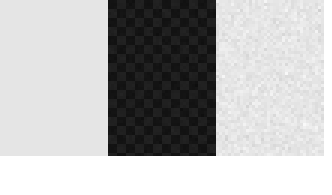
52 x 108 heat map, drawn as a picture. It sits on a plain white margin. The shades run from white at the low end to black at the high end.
It is made of 1 by 3 panels. Panel 1,1: very low, flat. Panel 1,2: very high, checkered, faint in contrast. Panel 1,3: very low, fine-grained, faint in contrast.
